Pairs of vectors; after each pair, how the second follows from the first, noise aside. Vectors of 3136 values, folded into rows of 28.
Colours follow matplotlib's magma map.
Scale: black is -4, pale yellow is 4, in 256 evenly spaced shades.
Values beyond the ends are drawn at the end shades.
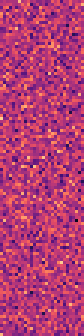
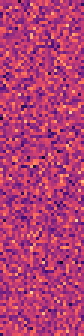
negated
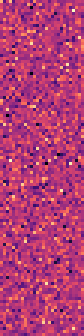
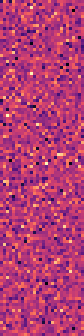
negated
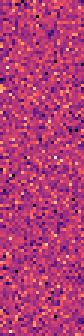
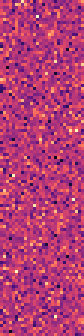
negated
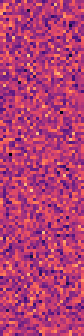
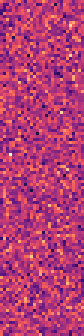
negated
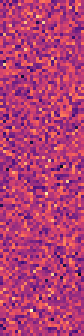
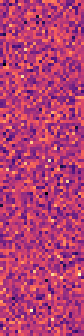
sign-scrambled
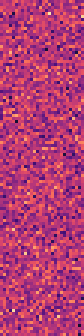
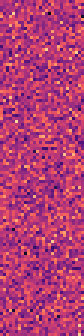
negated
